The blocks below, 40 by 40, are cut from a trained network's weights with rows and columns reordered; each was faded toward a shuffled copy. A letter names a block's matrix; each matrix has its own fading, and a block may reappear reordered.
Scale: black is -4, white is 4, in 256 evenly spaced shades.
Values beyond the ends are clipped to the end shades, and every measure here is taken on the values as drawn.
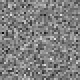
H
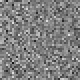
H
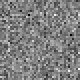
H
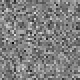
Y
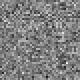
Y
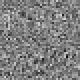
Y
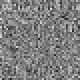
Y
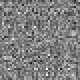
Y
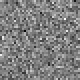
H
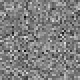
Y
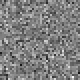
H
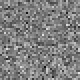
H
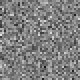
Y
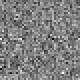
H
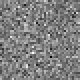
H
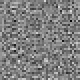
Y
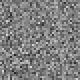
Y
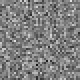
Y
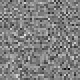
Y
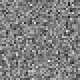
H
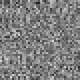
Y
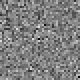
H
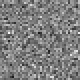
Y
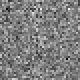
H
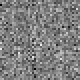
H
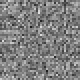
Y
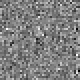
H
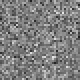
H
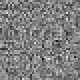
Y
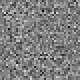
Y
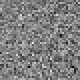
Y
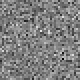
H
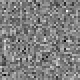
Y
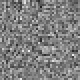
Y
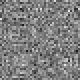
Y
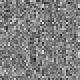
Y
